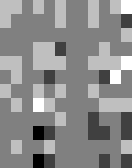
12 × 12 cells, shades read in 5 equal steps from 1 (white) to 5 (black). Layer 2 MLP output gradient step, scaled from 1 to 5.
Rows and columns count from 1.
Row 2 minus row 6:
-1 1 0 0 -1 -1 0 0 -1 -1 2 1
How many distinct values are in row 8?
3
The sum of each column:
32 31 36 34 35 32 36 36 34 36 31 33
